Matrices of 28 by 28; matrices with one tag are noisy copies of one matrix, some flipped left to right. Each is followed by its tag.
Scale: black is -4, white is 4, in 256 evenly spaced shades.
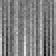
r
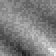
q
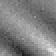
q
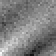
q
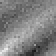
q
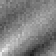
q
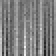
r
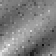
q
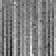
r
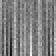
r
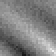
q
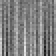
r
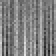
r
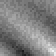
q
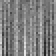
r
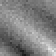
q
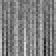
r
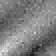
q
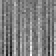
r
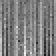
r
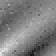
q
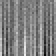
r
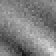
q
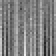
r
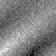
q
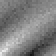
q
